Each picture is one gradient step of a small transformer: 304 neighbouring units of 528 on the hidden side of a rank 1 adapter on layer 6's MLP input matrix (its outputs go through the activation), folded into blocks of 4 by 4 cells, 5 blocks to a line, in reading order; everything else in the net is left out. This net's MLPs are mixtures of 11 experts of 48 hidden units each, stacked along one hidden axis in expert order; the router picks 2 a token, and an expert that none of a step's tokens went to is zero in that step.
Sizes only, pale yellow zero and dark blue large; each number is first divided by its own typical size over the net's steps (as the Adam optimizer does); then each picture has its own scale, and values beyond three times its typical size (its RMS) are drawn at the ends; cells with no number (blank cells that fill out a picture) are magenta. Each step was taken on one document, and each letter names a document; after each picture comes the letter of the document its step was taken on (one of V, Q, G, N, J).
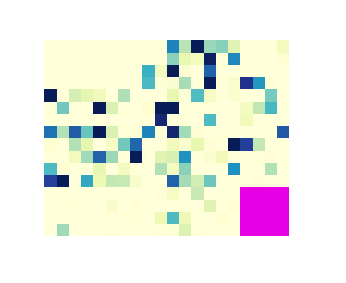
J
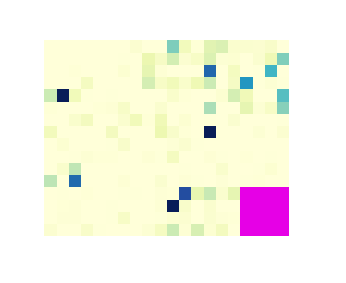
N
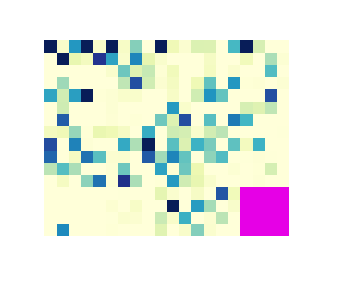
J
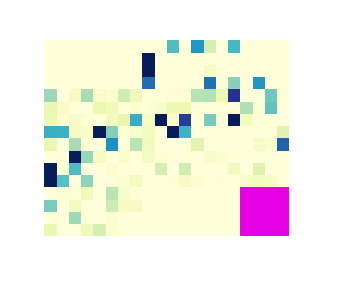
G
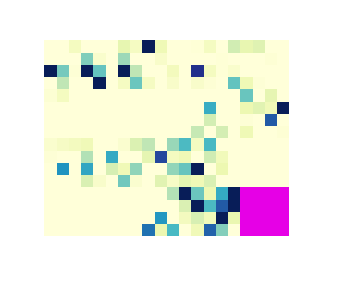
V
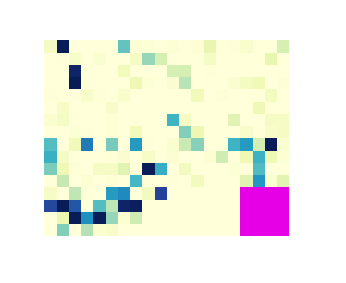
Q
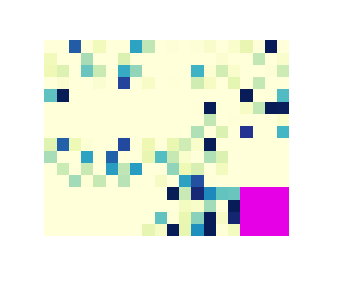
V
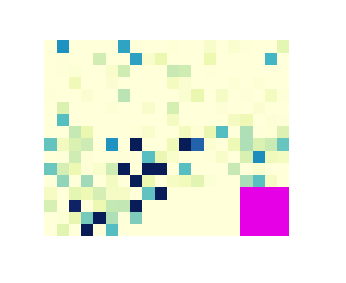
Q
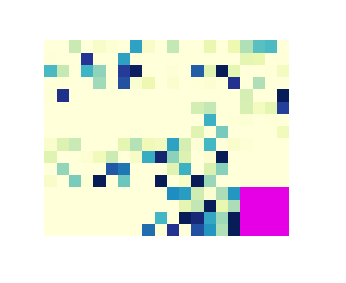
V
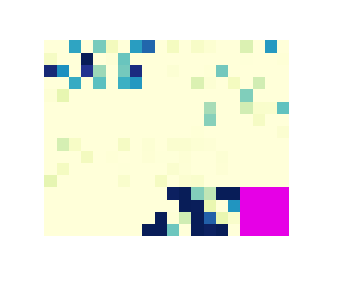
V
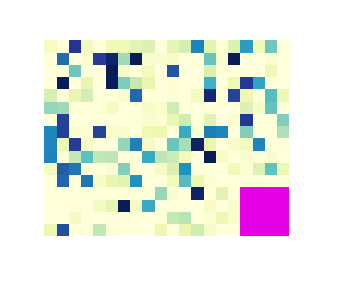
J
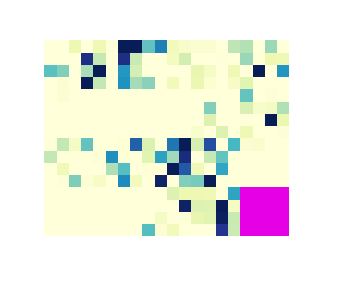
V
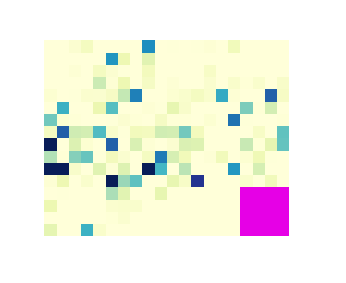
G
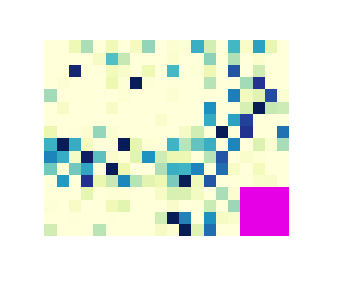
J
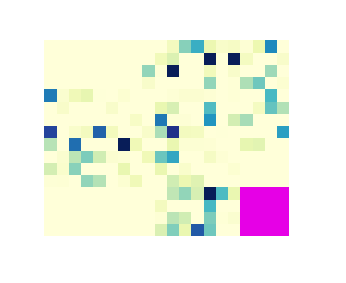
J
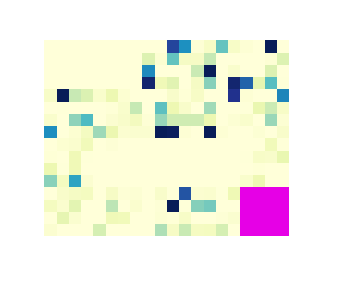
N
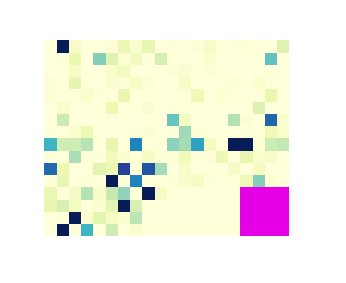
Q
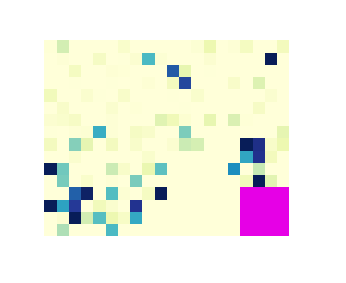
Q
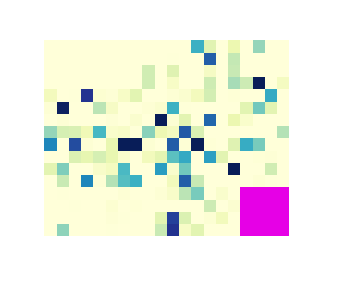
J
